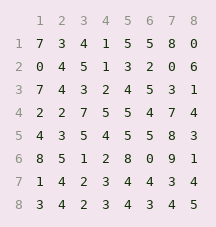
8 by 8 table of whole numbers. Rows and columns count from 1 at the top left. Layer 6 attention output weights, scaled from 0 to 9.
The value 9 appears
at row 6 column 7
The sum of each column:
32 29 29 21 38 28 42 24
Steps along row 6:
down down up up down up down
